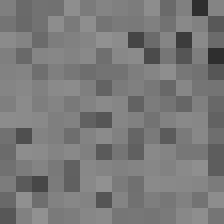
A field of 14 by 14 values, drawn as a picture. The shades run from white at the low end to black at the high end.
The top right is the ninth with the highest average. The top right is the roughest part. The values are skewed, with a long tail toward high values.
